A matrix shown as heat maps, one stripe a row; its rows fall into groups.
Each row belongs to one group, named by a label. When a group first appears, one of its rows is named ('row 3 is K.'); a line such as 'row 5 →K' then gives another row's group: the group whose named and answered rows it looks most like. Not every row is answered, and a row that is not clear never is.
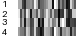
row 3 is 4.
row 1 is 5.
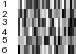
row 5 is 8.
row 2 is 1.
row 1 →8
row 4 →1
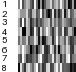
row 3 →4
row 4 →5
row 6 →8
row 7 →8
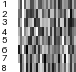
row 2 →8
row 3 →1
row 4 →4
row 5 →8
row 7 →8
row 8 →8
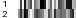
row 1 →4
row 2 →1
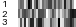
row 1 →8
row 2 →5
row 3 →4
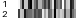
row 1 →8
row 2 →1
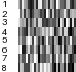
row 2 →4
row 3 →8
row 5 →5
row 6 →5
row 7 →5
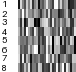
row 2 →4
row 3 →1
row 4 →4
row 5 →5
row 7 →4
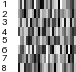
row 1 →4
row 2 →1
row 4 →5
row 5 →8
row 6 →5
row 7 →1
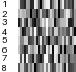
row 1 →4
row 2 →8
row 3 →1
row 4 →5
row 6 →5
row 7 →4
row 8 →1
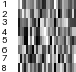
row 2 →4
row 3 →1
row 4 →1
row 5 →1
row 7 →4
